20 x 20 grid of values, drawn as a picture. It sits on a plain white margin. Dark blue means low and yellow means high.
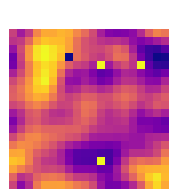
Lone odd cells: 4, 3 higher and 1 lower than their neighbours. Grain: blotchy. Odd rows or columns: none. Ninth with the highest average: top left.
